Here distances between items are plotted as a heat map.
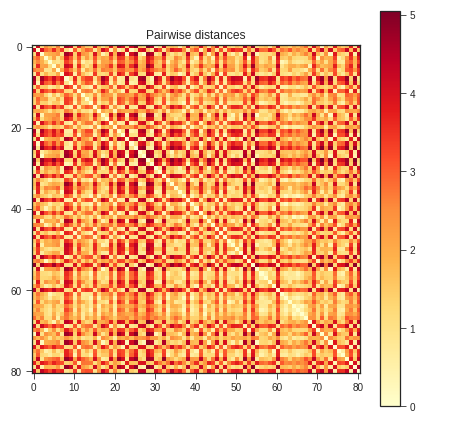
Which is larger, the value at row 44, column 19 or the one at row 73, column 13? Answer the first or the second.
the first
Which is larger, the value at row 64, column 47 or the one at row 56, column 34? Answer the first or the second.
the first
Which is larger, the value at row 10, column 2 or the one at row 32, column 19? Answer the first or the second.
the first
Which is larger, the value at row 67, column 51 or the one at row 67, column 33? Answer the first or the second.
the first
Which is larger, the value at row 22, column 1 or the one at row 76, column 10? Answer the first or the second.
the first
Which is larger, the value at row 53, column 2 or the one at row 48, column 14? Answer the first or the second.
the first
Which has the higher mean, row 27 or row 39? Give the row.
27
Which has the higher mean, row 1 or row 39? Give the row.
1
